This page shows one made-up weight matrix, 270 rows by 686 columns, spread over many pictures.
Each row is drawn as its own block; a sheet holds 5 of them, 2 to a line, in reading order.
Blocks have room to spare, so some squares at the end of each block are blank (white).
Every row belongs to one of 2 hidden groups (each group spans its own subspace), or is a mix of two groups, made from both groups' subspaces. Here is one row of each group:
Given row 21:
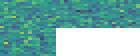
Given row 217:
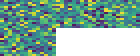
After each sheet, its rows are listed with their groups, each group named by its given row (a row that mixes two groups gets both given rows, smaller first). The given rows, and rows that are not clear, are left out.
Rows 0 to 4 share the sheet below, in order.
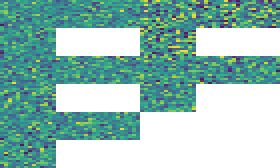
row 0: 21
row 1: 21 and 217
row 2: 21
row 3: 217
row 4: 21
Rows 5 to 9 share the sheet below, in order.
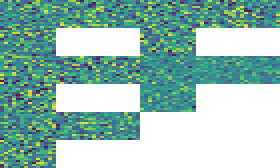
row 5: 217
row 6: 217
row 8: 21
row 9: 21
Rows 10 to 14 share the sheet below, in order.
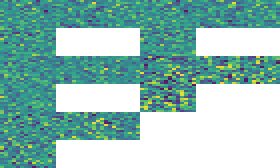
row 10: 217
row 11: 217
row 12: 217
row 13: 21
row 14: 217
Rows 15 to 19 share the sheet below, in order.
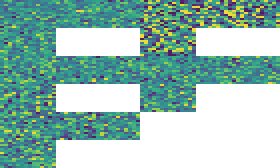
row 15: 21
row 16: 217
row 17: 21
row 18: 21
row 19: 217
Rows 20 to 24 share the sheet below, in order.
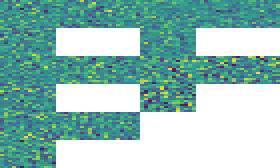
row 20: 217
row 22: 217
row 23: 21
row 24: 21
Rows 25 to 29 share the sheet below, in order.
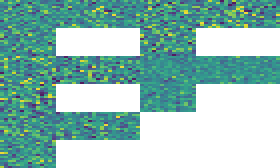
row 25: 217
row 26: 217
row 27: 21
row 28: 21
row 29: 217
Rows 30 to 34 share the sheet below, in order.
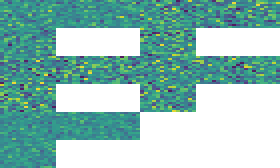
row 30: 21
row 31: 217
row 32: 21
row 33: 217
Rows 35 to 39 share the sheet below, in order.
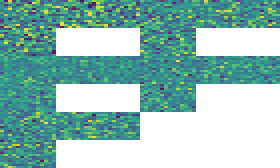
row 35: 217
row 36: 21
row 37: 21
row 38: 21
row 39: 217
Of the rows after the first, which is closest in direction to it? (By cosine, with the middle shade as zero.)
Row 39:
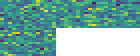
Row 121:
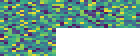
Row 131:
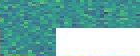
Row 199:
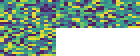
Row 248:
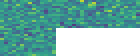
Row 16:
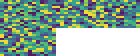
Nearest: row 131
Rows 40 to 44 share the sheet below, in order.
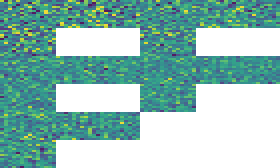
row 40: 217
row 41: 217
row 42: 217
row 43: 21
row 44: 21
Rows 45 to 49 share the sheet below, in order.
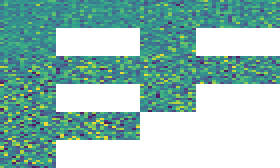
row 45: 21
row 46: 21
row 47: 21
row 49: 217
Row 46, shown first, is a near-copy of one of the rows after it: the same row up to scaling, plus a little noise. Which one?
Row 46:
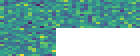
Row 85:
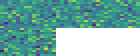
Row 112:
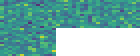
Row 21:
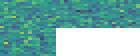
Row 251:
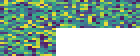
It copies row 112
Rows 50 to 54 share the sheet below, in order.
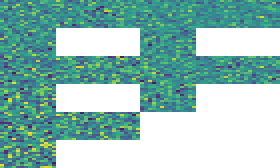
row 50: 217
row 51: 21
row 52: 21
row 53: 21
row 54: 21
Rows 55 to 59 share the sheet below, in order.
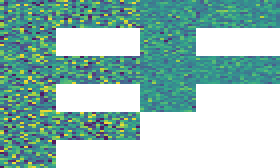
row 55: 21
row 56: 21
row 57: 21
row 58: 21
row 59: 217
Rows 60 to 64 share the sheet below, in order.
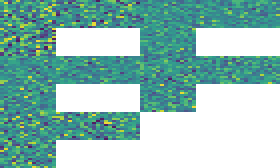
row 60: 21
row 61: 217
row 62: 21
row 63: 21
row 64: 217
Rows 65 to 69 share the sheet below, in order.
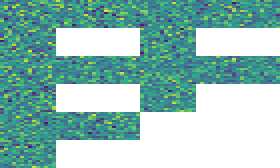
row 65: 217
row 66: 21
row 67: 21
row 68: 21 and 217
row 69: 217
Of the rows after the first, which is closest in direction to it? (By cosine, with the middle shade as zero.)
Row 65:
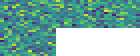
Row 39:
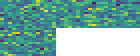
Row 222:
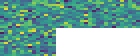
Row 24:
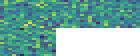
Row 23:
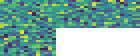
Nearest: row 222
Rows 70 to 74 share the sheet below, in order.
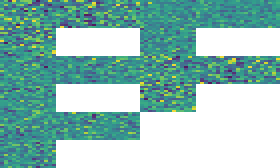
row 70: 217
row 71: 21
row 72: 217
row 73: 217
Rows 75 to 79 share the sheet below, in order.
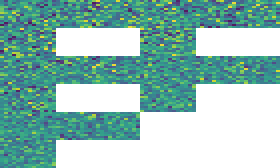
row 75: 21
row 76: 217
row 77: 217
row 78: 217
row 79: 217
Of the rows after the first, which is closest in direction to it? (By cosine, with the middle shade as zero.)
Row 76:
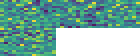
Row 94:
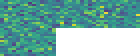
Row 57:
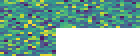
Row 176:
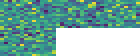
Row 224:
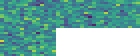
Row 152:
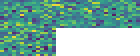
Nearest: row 176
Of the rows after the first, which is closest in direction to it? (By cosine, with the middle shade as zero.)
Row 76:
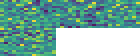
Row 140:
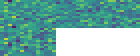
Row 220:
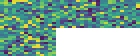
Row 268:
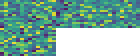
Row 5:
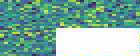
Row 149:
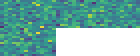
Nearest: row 220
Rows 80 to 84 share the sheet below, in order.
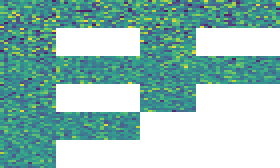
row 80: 21
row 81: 217
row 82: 21
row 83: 217
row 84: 217
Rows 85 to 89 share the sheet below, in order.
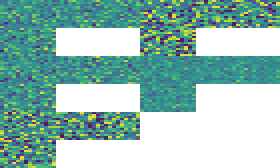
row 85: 21
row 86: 21
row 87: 21
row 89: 217
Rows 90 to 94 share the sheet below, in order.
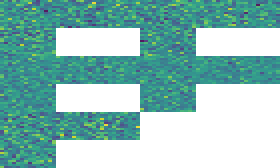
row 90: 217
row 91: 217
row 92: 217
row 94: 217
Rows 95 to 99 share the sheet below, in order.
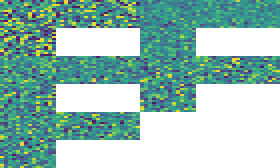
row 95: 21
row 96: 21
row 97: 21
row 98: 21
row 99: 21
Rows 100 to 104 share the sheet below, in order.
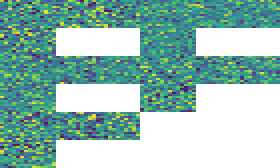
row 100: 217
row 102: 217
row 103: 21
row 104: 217
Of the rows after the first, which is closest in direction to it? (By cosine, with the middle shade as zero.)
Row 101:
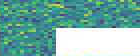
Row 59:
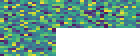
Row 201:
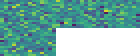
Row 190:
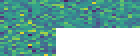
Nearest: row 190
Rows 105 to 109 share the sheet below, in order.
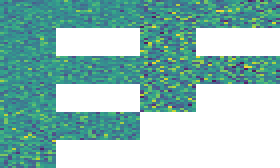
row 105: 21
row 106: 21
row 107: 21
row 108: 217
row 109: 21
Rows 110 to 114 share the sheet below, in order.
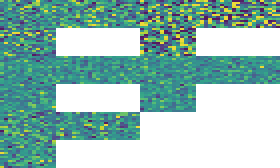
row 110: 217
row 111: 21
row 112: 21
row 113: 21
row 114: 217
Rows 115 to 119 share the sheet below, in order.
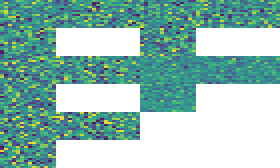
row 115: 21
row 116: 21
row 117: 217
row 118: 217
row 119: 217
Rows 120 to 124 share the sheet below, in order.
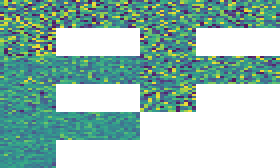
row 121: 217
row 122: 21
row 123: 21
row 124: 217
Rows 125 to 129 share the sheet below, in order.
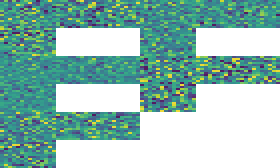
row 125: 217
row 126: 217
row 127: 217
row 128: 21
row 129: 217
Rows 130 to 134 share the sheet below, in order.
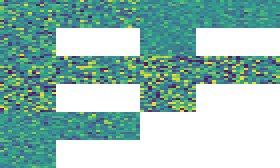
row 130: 21
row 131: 217
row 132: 21
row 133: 217
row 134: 217
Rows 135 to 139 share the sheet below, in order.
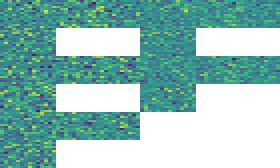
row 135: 217
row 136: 217
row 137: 21
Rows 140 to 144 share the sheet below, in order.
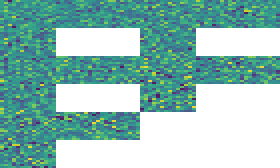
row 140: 21
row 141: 217
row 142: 21
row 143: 21
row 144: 217
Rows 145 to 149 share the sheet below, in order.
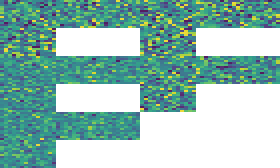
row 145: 21
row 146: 21
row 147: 217
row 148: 21
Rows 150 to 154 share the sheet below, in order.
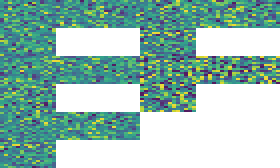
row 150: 217
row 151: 217
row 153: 21
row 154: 217
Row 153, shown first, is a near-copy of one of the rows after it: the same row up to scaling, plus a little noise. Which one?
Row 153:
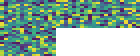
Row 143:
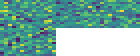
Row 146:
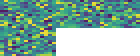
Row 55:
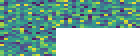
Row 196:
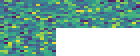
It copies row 55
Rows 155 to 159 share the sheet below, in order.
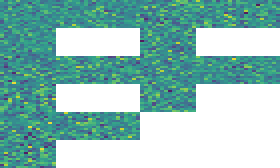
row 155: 217
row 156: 217
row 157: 21
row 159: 21
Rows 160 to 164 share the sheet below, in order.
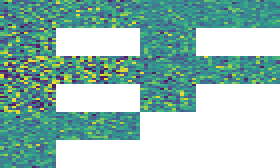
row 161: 21 and 217
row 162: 217
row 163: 21
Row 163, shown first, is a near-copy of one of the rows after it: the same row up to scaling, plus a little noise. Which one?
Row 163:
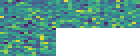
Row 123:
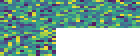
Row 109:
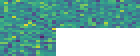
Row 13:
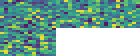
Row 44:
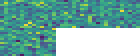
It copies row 13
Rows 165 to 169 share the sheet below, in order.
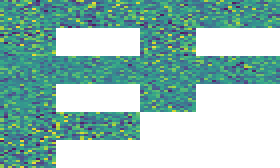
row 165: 217
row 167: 21
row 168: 217
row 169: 21
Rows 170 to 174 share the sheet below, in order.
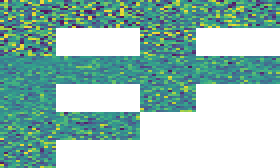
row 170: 21 and 217
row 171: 217
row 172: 21
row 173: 21
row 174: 21
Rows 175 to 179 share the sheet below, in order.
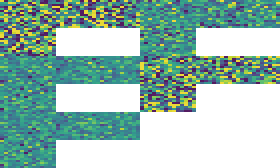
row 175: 217
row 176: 217
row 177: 21
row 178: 21
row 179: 21
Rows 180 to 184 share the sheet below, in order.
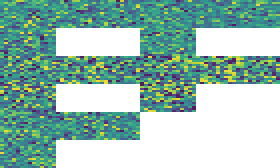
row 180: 21
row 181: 217
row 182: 217
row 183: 217
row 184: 217
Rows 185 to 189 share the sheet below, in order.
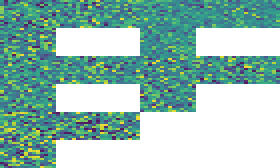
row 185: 21
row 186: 217
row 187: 217
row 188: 217
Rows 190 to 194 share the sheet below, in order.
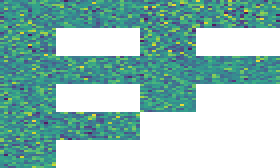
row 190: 21 and 217
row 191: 217
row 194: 217
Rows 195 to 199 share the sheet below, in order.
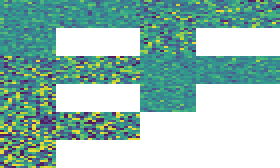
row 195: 217
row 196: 21
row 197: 21
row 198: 217
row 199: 21 and 217
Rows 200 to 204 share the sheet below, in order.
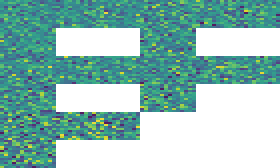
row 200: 217
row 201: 217
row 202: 21
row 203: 21
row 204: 217
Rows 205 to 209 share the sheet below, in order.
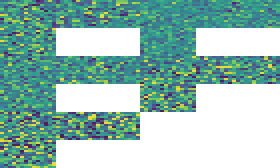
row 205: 217
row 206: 21
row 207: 217
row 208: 21
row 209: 217
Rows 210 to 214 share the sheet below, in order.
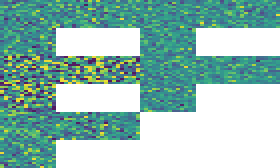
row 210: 21 and 217
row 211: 217
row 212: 217
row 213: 217
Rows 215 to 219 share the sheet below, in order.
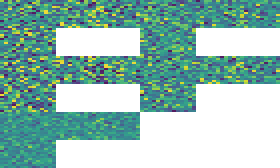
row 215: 217
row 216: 217
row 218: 217
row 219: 217
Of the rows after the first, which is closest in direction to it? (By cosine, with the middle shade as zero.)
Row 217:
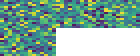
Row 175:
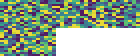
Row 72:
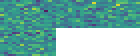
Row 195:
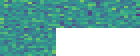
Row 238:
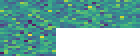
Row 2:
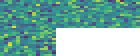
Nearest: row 195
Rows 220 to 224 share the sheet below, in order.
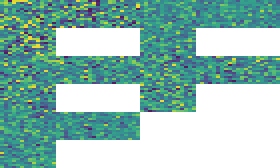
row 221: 21
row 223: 217
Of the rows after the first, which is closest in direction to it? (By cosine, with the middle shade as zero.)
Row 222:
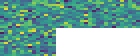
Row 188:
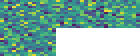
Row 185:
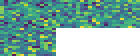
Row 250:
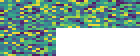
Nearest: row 188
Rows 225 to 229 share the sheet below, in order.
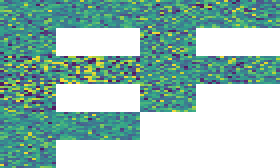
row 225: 21
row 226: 217
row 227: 217
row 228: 217
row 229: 21
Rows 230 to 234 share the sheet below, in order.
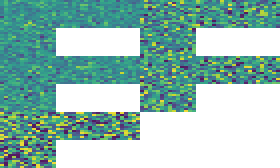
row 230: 21
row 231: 217
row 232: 21
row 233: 21 and 217
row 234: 21
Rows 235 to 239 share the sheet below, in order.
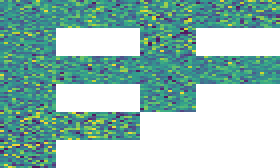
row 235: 217
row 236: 21
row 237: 217
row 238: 21
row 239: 217
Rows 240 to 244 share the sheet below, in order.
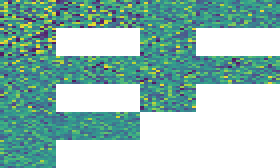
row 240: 21
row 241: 21
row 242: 217
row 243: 21
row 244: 21 and 217
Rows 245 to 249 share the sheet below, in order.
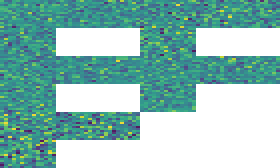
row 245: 21
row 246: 21
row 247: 217
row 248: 217
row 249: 21
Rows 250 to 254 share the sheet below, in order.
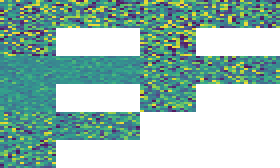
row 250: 217
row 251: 21
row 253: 217
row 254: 21
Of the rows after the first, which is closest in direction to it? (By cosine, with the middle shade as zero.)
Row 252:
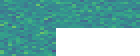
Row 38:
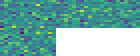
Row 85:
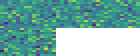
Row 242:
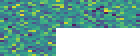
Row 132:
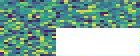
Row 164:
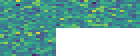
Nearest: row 38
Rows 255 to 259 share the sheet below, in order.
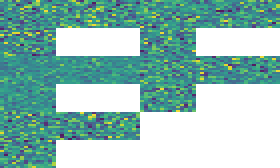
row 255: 217
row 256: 21
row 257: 21
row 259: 217
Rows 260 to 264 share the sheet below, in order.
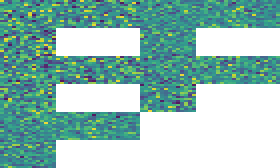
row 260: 21
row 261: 217
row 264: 217
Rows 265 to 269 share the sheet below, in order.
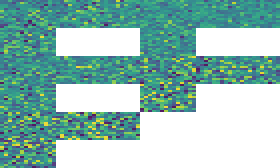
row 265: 21
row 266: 21
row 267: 21
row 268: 21
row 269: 217
